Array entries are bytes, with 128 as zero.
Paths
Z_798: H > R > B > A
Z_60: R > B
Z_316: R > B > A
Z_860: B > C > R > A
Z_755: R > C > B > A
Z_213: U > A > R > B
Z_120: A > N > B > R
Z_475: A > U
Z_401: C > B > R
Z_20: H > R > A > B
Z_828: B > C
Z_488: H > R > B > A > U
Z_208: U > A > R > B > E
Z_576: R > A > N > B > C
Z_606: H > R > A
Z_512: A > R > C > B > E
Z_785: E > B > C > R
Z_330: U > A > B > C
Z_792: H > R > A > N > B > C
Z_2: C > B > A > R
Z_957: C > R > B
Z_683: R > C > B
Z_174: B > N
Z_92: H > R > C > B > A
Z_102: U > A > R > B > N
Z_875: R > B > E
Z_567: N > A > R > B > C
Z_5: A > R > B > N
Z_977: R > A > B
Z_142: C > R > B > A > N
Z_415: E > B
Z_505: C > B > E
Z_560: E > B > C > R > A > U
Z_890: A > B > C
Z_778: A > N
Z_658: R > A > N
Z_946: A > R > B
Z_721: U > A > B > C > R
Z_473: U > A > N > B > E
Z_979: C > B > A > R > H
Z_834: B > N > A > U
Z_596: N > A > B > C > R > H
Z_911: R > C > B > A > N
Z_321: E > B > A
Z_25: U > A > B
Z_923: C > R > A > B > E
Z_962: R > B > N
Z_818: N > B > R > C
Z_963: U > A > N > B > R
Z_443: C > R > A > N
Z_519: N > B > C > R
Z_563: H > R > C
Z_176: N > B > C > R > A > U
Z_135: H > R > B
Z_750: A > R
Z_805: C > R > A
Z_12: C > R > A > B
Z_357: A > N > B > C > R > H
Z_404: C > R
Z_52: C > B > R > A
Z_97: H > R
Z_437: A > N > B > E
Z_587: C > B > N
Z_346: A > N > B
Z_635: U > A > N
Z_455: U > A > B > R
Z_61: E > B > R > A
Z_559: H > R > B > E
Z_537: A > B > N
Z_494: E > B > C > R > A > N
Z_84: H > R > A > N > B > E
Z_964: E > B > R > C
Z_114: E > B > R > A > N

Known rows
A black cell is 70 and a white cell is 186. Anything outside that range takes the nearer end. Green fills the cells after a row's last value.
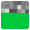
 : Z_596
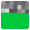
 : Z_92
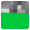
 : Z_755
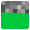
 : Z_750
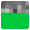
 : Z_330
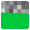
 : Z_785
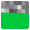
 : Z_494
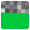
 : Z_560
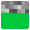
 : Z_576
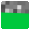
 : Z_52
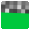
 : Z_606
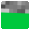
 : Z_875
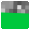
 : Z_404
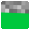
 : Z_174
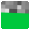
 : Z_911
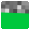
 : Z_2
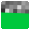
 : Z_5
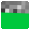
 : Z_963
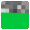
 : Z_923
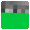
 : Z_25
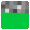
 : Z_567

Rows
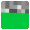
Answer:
Z_792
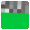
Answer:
Z_559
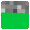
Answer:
Z_176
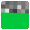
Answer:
Z_979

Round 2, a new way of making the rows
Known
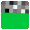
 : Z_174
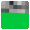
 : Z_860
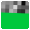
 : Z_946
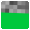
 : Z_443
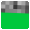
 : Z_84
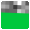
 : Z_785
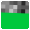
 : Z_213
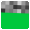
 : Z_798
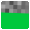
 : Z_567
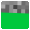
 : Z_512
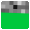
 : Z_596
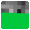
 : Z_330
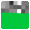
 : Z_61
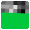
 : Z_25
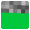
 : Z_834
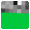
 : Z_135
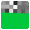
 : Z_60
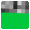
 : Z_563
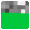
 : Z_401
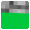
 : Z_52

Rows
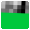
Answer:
Z_750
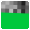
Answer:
Z_658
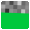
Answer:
Z_818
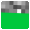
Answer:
Z_560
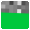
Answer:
Z_114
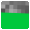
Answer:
Z_208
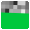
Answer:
Z_957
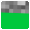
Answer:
Z_2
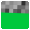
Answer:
Z_962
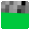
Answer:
Z_5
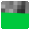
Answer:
Z_455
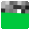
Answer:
Z_606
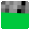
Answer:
Z_537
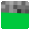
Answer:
Z_437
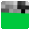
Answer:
Z_475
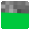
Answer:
Z_473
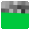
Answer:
Z_316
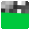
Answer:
Z_97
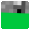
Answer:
Z_120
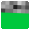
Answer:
Z_92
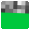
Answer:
Z_559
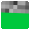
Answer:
Z_12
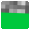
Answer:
Z_923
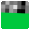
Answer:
Z_778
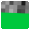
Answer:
Z_102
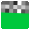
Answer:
Z_415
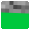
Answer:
Z_176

